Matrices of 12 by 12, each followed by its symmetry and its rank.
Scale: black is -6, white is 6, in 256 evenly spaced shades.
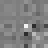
symmetric, rank two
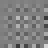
symmetric, rank one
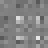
symmetric, rank two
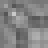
symmetric, rank two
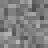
antisymmetric, full rank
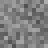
neither, full rank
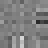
antisymmetric, rank two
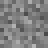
antisymmetric, full rank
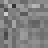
antisymmetric, rank two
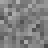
neither, full rank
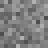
antisymmetric, full rank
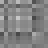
symmetric, rank one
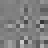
antisymmetric, rank two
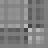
symmetric, rank one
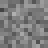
neither, full rank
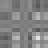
symmetric, rank one
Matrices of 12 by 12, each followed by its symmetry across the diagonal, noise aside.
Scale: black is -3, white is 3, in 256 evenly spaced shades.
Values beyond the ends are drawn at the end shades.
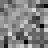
symmetric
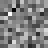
antisymmetric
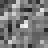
symmetric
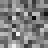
antisymmetric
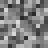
antisymmetric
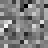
antisymmetric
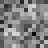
symmetric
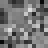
symmetric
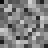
symmetric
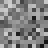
symmetric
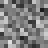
antisymmetric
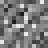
symmetric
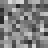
antisymmetric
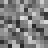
antisymmetric
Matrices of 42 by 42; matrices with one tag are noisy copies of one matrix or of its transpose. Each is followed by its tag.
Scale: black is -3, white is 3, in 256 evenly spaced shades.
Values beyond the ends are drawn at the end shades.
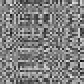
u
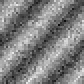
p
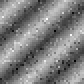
p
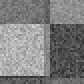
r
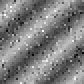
p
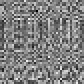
u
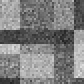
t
